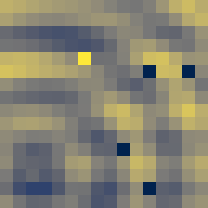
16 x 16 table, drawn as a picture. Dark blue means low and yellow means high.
Stripes: horizontal, repeating 4 times. Rings: centred on the bottom left. Odd rows or columns: none. Mirror symmetry: none. Lone odd cells: 5, 1 higher and 4 lower than their neighbours.
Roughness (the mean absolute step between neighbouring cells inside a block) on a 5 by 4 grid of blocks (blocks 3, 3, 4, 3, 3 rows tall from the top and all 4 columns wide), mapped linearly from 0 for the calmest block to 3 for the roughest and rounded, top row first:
1 1 0 1 | 1 3 2 3 | 0 0 1 1 | 0 1 3 0 | 1 1 3 1
